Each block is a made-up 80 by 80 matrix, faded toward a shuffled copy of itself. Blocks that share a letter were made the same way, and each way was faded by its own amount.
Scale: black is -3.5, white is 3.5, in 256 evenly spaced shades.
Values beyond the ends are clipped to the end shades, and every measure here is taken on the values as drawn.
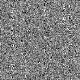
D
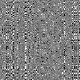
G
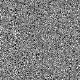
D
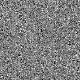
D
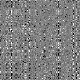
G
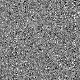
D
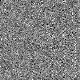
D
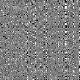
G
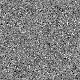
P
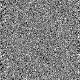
D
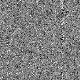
D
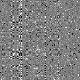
G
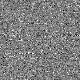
P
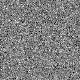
P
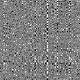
G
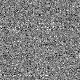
P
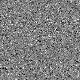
P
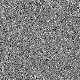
P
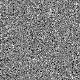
D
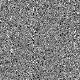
D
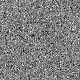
P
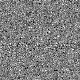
P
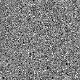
D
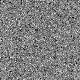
P
